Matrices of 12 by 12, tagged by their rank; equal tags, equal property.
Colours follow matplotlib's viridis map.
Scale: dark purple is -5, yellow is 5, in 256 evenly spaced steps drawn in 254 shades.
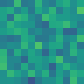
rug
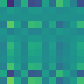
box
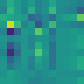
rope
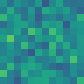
rug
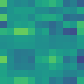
rope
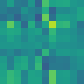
rope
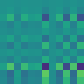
box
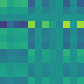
box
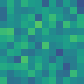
rug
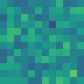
rug
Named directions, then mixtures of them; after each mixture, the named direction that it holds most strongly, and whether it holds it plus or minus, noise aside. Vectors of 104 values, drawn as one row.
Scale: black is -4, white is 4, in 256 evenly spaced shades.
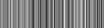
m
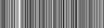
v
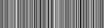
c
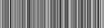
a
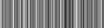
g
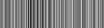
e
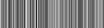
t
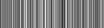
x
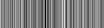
x, minus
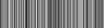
t, minus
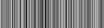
x, minus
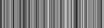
g, minus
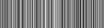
x, plus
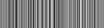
c, minus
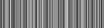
a, minus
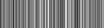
g, minus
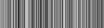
m, plus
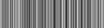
a, plus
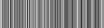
a, plus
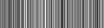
x, plus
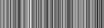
m, plus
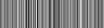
t, minus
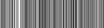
v, plus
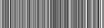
a, plus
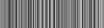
c, minus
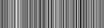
c, plus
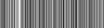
v, plus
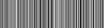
c, plus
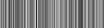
t, plus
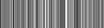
x, plus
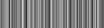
a, minus
